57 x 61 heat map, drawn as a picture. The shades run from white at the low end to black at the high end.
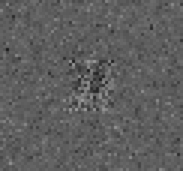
In the centre lies a patch that is rougher than the rest. No regular stripes run through it. No single row or column stands out from its neighbours. Values change most from cell to cell in the centre. The grain is fine, like static.
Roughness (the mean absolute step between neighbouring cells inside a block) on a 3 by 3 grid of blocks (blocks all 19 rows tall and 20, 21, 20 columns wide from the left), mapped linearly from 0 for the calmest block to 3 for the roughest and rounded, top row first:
0 0 0 | 0 3 0 | 0 0 0
